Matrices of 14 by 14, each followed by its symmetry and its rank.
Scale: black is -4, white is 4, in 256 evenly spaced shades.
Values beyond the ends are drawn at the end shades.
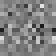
neither, rank three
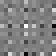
symmetric, rank two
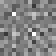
symmetric, rank three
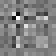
symmetric, rank two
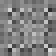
symmetric, rank two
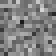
neither, full rank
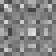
symmetric, rank two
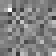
symmetric, rank three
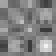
symmetric, rank two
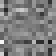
neither, rank three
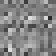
neither, rank three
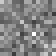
symmetric, rank three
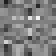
neither, rank three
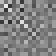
symmetric, rank three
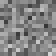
neither, full rank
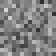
neither, full rank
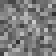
neither, full rank
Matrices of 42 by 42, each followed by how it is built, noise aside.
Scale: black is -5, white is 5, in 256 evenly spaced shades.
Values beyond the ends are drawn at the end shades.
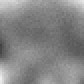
smooth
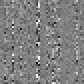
uneven columns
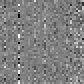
uneven columns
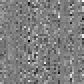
uneven columns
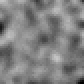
smooth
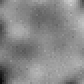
smooth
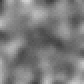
smooth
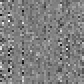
uneven columns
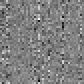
uneven columns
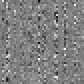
uneven columns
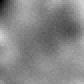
smooth
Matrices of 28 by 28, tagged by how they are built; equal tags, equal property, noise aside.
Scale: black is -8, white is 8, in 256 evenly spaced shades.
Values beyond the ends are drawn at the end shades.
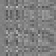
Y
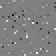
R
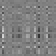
Y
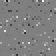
R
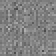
Y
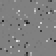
R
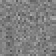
Y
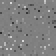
R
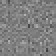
Y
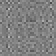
Y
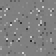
R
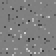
R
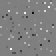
R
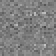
Y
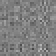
Y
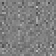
Y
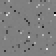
R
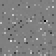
R
